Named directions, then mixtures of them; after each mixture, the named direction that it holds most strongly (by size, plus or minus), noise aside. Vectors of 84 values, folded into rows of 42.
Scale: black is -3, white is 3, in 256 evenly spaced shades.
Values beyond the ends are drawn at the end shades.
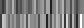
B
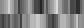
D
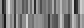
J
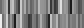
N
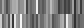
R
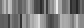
D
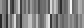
N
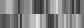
D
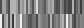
R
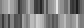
D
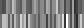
B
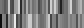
N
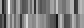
J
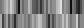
D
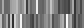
R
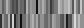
R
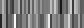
N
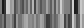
J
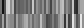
J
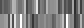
R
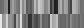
N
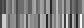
B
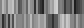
D
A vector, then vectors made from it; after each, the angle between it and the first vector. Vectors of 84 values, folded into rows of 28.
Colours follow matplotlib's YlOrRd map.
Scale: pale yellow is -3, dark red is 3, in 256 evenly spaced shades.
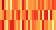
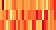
partly aligned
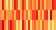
nearly parallel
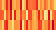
nearly opposite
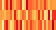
nearly opposite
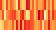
partly opposed
